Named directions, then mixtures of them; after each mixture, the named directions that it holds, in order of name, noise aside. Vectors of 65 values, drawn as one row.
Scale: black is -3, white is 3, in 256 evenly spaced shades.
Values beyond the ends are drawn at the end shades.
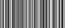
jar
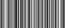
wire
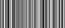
jar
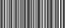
jar, wire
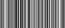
wire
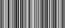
jar, wire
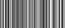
jar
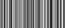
jar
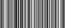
wire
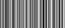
jar, wire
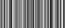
jar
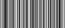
wire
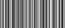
jar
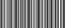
jar, wire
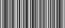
wire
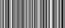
jar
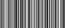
wire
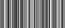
jar, wire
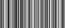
jar, wire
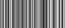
jar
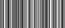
jar, wire
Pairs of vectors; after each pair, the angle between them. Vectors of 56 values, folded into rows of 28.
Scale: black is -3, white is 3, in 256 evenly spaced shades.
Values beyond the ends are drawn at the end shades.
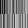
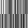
nearly opposite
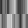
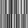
partly opposed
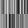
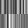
nearly opposite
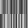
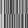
orthogonal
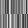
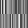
orthogonal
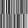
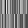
nearly opposite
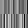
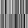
orthogonal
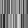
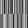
orthogonal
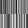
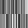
partly aligned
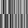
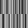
nearly opposite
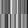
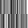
nearly opposite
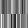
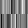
nearly opposite
